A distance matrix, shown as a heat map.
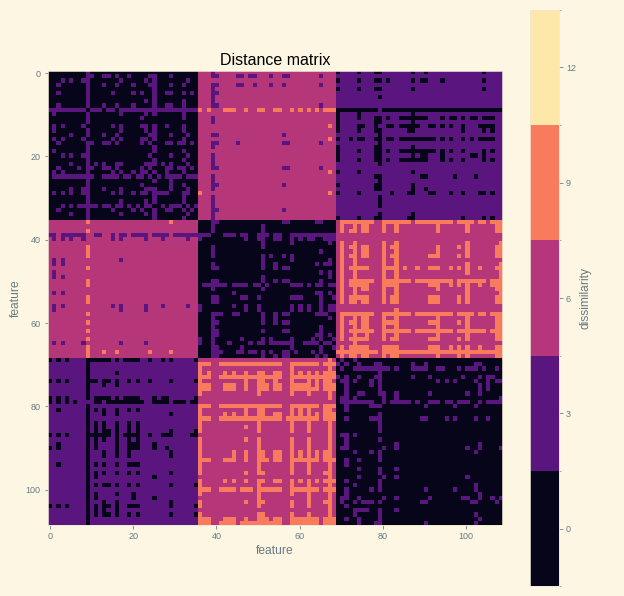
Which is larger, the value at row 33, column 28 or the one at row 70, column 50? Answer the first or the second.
the second
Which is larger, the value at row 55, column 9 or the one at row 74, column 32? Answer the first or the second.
the first
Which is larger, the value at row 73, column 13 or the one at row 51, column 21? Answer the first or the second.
the second
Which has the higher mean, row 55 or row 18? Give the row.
55
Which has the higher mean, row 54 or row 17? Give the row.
54
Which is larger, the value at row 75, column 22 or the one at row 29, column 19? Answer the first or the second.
the first
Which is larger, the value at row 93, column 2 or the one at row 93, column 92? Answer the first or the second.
the first
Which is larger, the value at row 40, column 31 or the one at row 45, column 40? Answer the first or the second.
the first
